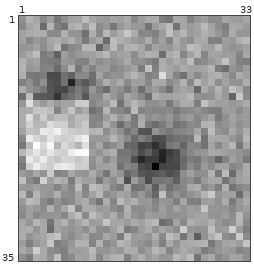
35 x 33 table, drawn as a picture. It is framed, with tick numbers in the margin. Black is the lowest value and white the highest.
Ninth with the lowest average: centre. Dips: two. Ninth with the highest average: middle left. Odd patch: higher, in the middle left.
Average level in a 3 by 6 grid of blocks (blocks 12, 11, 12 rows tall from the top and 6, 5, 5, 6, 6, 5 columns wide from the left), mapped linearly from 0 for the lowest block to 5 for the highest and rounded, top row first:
2 2 3 3 3 3 / 5 5 2 0 2 3 / 3 3 3 2 3 3
